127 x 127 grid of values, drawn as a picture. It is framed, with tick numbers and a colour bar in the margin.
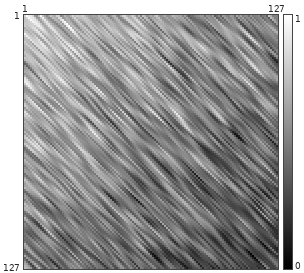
Grain: diagonal, down to the right. Slope: up to the top left. Mirror symmetry: none. Ninth with the lowest average: bottom right. Ninth with the highest average: top left.
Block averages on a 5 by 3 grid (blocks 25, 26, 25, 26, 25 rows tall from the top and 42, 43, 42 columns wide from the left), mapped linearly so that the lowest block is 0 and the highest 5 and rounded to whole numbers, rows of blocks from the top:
543 / 432 / 421 / 321 / 210
